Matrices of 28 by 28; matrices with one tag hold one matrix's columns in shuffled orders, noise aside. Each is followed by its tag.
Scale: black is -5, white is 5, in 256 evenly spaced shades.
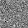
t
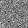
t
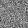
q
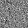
q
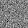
t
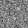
q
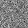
t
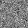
q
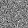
t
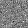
t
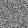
t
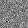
t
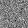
q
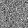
q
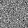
q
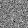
t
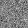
q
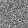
t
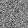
t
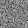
t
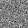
t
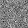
t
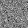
q
